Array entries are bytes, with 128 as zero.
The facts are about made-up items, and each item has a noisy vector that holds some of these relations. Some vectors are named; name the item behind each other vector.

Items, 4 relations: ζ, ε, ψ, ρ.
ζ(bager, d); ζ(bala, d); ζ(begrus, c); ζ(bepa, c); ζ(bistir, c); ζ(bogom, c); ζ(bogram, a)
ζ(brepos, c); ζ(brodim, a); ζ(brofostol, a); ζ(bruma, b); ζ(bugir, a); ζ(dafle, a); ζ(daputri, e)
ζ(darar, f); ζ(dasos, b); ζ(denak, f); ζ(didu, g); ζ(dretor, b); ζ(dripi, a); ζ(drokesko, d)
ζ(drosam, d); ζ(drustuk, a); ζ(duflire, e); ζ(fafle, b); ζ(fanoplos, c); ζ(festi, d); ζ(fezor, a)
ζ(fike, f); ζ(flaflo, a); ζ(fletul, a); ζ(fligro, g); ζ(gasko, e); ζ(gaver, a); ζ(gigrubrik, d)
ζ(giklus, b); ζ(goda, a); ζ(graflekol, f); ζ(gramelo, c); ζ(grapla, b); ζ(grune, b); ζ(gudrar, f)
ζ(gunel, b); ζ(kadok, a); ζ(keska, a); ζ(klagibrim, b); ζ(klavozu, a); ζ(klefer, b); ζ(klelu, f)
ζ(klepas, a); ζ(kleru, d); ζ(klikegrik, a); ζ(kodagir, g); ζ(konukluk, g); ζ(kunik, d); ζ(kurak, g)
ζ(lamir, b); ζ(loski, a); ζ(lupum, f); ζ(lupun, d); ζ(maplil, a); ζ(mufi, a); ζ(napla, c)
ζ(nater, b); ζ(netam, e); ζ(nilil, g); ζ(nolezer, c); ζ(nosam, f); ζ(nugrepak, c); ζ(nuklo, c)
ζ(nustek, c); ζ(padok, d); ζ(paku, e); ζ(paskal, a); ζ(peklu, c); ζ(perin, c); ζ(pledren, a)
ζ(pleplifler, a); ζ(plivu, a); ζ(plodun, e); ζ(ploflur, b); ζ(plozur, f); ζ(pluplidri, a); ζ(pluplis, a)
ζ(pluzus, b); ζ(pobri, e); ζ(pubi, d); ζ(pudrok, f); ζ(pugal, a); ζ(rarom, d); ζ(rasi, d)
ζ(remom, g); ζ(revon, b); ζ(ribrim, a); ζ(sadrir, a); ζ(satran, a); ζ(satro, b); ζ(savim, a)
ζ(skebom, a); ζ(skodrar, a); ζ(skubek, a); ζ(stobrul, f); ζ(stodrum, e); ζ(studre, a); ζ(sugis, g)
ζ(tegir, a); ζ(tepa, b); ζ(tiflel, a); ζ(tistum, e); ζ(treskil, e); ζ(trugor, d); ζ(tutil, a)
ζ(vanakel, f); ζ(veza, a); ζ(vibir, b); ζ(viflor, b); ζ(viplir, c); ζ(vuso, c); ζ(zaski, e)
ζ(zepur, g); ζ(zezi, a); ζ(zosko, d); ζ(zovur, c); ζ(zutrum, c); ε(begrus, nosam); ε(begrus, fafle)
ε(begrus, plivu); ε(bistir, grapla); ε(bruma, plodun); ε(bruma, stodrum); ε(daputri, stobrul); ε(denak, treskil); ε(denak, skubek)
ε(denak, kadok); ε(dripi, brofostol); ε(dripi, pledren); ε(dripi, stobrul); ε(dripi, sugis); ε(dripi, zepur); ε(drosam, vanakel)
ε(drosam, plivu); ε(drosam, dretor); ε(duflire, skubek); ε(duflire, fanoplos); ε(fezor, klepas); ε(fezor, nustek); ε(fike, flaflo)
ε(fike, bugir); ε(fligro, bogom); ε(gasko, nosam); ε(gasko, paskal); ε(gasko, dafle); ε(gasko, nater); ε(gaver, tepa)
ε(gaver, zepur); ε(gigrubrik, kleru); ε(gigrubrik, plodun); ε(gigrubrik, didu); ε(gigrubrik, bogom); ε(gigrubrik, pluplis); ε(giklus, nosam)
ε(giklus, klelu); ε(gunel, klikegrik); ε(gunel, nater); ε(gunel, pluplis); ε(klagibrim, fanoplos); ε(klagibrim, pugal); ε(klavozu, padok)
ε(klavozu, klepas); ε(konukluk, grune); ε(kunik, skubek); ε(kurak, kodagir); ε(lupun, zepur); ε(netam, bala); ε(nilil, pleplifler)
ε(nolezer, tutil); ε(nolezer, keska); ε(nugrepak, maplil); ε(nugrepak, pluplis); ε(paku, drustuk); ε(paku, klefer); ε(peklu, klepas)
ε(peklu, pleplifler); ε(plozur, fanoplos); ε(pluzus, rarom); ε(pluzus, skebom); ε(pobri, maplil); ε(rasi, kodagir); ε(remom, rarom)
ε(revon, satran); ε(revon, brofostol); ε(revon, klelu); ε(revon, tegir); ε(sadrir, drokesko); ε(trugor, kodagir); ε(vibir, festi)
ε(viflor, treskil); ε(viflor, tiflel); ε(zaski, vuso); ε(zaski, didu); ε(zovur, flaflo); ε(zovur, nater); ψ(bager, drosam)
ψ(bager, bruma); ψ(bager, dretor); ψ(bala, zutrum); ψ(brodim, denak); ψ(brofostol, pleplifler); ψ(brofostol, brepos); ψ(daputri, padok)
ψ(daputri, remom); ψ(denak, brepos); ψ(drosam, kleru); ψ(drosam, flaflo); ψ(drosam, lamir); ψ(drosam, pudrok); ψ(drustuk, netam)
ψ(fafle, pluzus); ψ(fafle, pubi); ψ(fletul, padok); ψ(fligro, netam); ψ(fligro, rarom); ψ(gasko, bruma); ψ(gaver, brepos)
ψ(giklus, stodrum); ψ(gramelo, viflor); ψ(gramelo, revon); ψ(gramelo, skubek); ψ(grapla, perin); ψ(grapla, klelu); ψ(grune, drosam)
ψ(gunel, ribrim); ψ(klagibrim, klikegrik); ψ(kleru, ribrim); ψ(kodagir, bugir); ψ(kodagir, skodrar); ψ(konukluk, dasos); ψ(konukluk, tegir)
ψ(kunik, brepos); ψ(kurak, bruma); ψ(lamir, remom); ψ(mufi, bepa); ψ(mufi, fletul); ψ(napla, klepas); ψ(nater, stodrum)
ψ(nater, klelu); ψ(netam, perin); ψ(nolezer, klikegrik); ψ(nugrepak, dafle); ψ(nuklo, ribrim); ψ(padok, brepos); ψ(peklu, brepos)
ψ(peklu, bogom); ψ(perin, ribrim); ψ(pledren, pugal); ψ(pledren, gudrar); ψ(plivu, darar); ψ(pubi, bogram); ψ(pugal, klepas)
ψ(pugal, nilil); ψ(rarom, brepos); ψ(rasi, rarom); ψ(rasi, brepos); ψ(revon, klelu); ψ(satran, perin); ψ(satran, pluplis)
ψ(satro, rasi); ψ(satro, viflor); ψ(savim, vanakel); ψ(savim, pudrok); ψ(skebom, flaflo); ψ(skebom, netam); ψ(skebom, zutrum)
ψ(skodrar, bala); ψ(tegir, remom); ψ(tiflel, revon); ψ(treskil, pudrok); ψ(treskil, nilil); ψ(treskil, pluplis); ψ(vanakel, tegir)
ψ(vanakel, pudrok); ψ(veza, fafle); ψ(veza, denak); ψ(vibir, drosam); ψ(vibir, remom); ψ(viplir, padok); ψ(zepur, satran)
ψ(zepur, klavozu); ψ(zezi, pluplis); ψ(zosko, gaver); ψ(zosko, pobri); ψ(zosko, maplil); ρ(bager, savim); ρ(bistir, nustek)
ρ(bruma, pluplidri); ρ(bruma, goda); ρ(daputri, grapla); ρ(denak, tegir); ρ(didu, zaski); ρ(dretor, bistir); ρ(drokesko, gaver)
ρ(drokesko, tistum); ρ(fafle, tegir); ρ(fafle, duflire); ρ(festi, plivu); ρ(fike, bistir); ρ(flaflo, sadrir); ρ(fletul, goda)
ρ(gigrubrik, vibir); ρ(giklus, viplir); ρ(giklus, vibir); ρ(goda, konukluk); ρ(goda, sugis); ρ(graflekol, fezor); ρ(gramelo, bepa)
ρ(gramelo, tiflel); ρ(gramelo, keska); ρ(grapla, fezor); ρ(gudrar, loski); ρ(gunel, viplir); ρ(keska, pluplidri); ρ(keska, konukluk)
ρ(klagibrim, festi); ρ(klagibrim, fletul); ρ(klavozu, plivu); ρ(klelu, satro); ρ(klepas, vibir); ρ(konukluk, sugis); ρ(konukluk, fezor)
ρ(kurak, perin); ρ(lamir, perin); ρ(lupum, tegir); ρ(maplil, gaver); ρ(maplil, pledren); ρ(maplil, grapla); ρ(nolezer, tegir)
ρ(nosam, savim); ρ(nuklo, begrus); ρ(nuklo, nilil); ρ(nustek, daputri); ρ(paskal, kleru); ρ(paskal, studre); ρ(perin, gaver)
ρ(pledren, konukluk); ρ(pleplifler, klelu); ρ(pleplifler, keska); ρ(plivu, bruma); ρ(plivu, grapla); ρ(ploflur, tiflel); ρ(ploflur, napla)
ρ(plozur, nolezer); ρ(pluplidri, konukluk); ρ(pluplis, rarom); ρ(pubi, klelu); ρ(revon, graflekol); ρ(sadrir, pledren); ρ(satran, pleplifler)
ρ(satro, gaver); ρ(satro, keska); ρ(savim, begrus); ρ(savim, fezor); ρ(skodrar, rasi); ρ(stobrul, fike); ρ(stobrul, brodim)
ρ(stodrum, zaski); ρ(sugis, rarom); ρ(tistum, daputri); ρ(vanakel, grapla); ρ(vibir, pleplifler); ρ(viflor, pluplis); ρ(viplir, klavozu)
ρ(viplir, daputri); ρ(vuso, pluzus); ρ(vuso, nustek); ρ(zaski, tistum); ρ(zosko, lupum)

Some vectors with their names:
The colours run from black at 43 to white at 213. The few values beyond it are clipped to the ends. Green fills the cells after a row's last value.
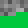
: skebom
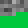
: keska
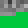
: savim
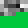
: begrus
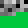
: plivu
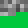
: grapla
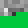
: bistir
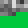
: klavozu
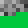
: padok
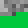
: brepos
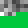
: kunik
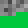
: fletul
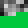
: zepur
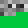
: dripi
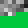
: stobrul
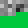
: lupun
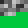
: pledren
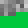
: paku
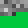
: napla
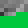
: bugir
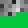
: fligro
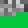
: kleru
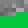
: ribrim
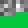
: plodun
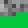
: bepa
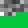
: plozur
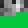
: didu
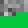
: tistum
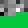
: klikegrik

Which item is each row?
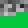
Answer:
treskil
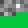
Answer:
stodrum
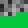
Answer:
konukluk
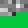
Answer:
vuso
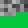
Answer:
rarom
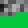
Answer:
kurak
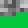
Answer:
zovur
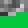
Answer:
paskal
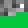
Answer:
nater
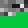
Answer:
nosam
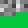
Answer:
bogom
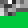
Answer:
gigrubrik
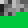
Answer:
nilil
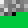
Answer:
peklu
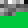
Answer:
darar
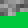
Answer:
tepa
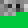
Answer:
revon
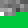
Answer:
bager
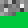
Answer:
fike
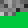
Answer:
drokesko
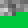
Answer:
nuklo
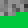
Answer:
bala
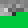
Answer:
viplir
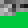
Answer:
fanoplos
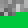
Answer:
pobri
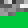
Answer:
gunel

